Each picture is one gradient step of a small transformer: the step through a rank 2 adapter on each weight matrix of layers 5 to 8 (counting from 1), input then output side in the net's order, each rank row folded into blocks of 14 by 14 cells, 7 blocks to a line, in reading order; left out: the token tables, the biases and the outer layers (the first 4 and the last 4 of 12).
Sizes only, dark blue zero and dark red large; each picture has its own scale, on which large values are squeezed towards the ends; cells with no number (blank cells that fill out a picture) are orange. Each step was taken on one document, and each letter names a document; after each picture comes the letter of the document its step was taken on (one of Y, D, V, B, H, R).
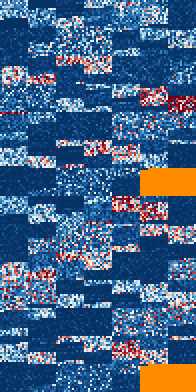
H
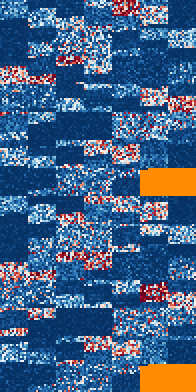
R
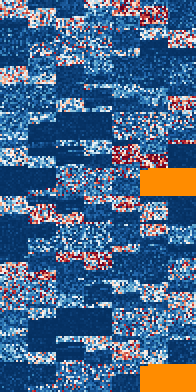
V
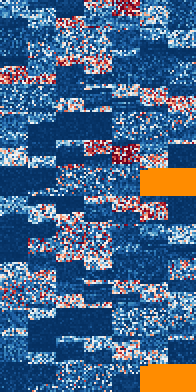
V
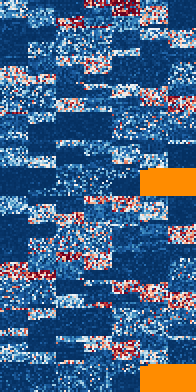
R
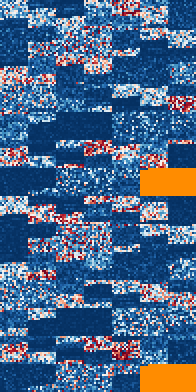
V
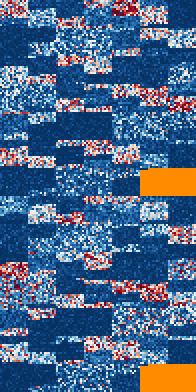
R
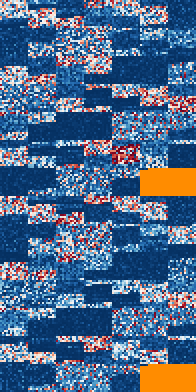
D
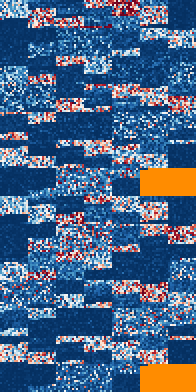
H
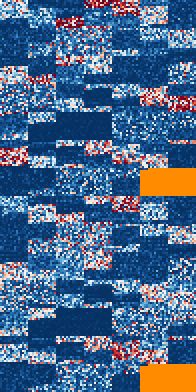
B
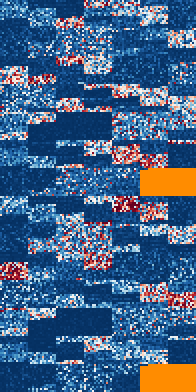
B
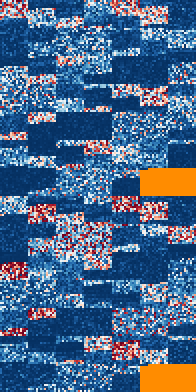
D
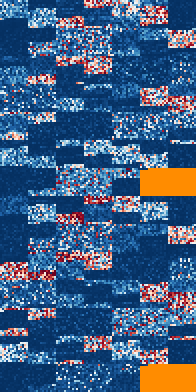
H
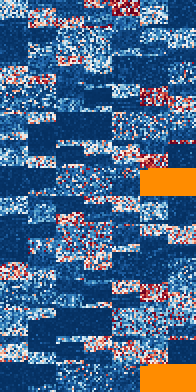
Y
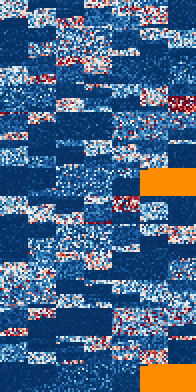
H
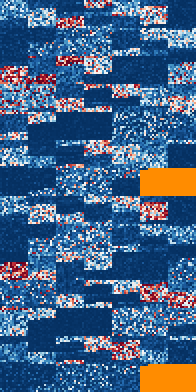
D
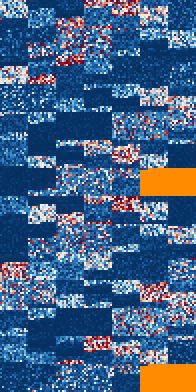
V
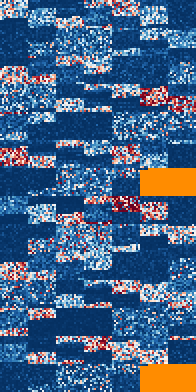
H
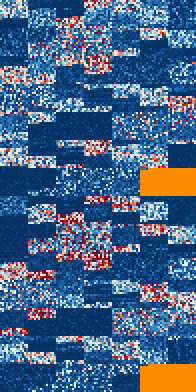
V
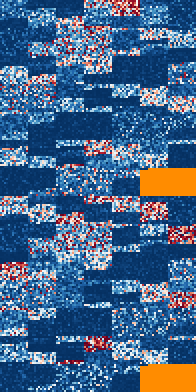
D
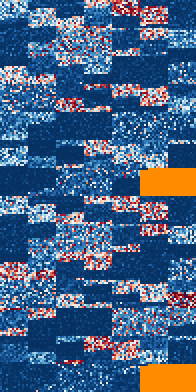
D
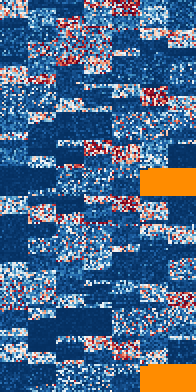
V
